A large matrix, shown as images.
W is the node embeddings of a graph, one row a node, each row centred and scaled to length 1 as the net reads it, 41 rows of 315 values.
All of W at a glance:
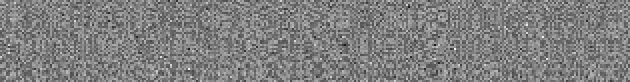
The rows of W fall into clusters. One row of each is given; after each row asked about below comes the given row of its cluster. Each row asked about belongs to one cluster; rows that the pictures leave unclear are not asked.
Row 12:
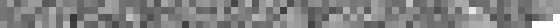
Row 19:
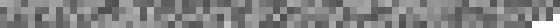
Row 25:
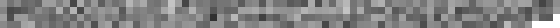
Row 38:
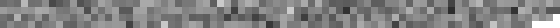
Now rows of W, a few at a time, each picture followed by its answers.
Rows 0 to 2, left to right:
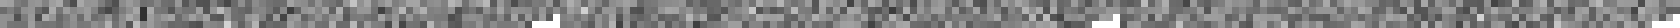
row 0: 19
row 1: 12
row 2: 38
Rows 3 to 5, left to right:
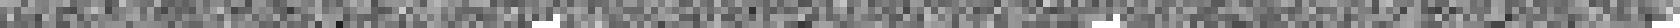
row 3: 19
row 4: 25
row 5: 12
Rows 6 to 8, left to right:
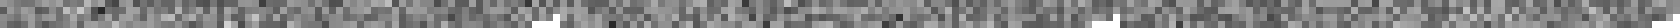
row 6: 19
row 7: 25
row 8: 12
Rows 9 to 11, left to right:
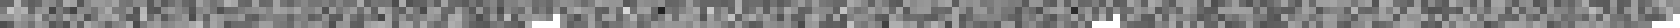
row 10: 19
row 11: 12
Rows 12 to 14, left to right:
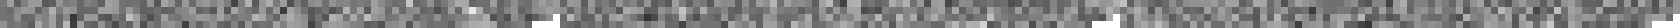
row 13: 12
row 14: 25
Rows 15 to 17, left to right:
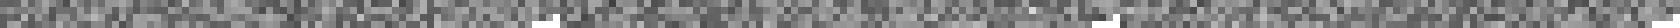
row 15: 38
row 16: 12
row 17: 38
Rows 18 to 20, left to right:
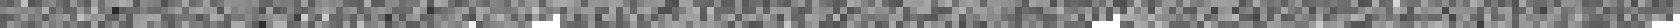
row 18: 38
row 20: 25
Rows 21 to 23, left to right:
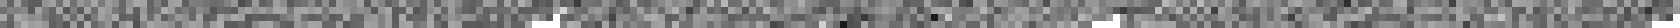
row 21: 25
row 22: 38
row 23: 25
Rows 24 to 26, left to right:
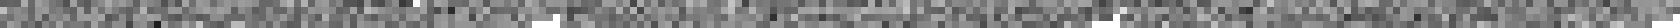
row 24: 38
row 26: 38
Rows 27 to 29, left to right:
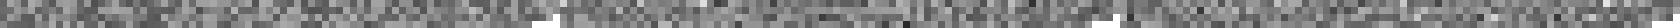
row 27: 12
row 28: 25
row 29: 25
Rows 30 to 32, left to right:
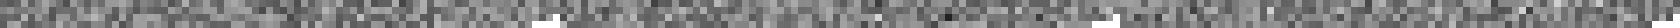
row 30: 38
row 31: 12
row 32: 19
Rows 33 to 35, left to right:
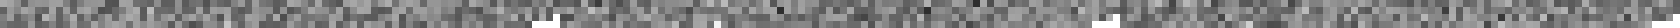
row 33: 19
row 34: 38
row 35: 12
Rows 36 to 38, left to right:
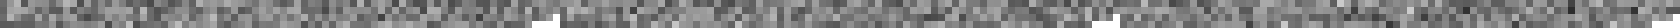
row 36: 12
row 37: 19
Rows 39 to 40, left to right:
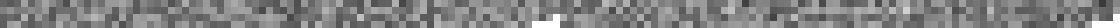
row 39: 38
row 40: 25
